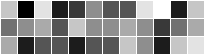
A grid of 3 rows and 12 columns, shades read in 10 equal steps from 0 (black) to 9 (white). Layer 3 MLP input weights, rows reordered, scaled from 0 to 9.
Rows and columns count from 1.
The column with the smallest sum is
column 2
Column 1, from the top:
7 4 6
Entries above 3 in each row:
6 10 5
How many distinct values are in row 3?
6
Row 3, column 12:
8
